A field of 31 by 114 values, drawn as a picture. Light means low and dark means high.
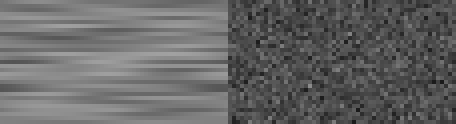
It is made of 1 by 2 panels. Panel 1,1: middling, streaked across. Panel 1,2: high, fine-grained.
